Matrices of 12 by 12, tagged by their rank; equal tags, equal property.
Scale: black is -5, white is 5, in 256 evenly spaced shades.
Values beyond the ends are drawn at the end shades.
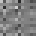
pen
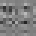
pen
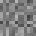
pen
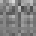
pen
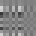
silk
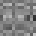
pen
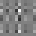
silk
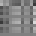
silk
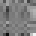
pen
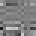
pen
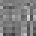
pen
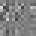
pen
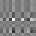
silk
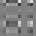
silk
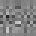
pen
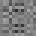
pen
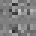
pen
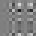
silk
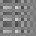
silk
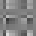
silk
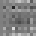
pen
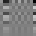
silk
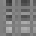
silk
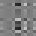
silk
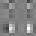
silk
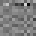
pen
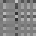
silk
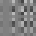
silk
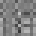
pen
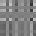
silk
